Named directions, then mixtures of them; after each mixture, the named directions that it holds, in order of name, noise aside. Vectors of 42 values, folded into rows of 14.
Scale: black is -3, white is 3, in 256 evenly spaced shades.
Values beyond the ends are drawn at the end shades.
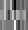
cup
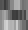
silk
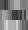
silk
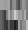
cup, silk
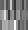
cup, silk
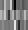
cup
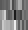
cup, silk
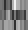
cup, silk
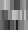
silk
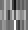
cup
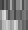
cup, silk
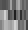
cup, silk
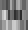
cup, silk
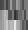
cup, silk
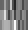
cup, silk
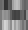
silk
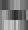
silk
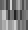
cup, silk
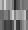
cup, silk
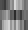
silk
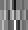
cup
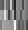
cup, silk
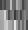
cup, silk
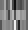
cup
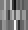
cup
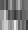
cup, silk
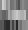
silk
